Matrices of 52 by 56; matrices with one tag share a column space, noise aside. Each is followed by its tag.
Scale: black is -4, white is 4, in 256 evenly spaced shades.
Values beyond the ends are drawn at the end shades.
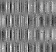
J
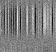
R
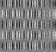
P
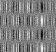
J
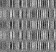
P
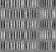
P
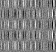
P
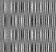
J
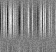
R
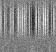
R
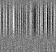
R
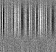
R
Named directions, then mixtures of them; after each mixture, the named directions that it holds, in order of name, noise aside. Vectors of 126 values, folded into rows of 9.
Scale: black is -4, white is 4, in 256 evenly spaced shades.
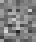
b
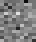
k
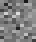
k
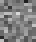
b, k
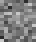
b, k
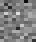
k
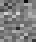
k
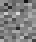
k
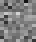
b, k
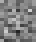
b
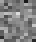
b, k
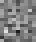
b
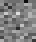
k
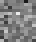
b, k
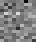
k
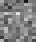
b, k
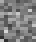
b, k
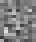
b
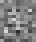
b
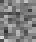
b, k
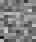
b, k
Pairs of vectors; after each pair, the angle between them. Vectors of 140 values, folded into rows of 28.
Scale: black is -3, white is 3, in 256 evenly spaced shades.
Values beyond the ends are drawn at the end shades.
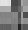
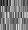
partly opposed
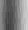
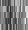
partly aligned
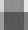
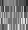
partly opposed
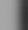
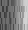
nearly opposite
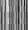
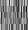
partly aligned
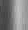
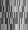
partly aligned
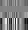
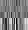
nearly opposite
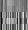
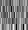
partly opposed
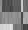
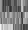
nearly parallel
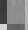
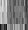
nearly opposite
